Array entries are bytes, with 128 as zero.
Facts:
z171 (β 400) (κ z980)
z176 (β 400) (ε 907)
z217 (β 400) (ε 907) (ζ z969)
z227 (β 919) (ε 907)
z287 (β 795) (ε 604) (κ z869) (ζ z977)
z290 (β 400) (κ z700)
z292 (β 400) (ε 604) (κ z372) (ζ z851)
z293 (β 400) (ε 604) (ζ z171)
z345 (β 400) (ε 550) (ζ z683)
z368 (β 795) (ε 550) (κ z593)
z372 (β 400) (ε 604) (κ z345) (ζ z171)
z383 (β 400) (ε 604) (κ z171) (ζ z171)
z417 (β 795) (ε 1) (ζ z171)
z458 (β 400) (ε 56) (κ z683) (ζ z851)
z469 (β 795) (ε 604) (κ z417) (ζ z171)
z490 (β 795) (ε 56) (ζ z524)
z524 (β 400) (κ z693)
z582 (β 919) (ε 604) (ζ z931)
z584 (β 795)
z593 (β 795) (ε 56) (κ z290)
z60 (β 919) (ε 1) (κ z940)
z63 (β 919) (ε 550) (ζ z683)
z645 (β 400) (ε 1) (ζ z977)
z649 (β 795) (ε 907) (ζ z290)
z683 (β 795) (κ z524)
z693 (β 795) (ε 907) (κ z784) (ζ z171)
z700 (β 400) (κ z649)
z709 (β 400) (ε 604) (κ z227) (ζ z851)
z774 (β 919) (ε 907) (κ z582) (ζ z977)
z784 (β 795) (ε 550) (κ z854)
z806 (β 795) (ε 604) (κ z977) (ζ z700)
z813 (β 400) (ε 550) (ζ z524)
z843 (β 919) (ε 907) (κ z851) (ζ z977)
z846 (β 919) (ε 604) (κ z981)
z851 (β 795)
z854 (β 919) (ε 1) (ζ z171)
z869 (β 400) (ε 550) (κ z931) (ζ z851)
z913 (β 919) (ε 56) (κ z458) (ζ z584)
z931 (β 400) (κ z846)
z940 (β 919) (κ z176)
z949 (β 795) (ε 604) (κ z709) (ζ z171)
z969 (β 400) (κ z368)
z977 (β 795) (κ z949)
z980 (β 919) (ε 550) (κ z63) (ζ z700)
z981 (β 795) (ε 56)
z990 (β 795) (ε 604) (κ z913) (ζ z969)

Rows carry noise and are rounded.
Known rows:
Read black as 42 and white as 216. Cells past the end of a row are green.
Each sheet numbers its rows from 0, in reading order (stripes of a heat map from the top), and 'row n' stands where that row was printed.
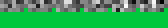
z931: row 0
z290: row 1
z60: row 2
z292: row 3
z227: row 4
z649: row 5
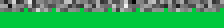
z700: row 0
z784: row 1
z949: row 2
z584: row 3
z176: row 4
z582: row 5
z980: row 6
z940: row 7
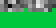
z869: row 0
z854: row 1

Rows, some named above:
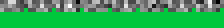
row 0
z645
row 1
z524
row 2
z693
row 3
z582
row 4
z683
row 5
z806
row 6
z524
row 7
z649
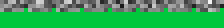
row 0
z582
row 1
z417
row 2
z709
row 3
z977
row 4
z700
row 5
z851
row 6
z981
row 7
z990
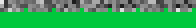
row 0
z784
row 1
z490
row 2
z969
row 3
z846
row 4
z368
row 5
z593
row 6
z368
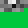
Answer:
z287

